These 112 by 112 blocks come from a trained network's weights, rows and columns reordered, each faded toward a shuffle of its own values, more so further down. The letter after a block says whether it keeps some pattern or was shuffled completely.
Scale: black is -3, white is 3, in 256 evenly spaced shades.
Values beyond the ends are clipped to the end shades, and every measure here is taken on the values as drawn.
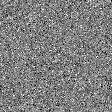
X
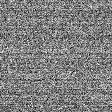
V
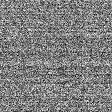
V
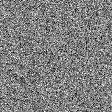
X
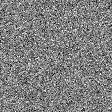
X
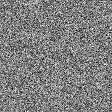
X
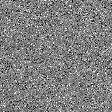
V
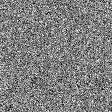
X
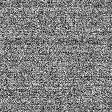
V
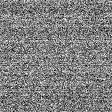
V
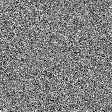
X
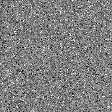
V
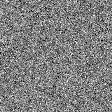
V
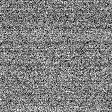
V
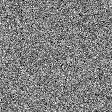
X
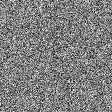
X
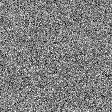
X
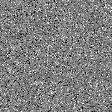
V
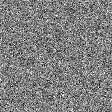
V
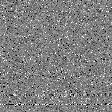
V
